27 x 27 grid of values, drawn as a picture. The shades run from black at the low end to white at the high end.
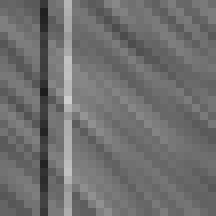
Slope: none. Calmest part: bottom right. Odd lines: columns 6 and 9. Histogram: heavy tails on both sides.
